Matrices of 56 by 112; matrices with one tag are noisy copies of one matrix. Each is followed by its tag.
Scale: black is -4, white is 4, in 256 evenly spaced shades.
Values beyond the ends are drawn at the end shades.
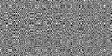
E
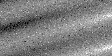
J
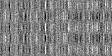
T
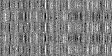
T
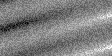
J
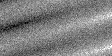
J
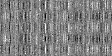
T
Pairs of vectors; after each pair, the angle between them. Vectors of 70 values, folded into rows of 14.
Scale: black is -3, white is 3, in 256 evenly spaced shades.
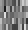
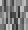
partly aligned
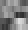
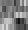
nearly opposite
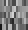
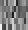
nearly opposite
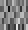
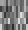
partly aligned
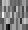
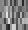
partly aligned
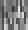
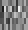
partly aligned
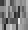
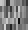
nearly opposite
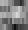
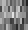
partly aligned
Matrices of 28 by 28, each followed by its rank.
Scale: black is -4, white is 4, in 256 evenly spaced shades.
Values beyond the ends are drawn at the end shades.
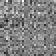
five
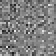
five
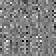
five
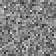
full rank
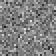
full rank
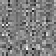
five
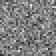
full rank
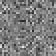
five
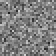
full rank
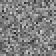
full rank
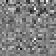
five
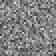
full rank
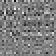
five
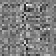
five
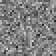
full rank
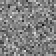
full rank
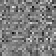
five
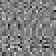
five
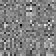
five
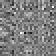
five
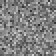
full rank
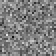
full rank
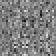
five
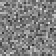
full rank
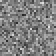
full rank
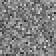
full rank
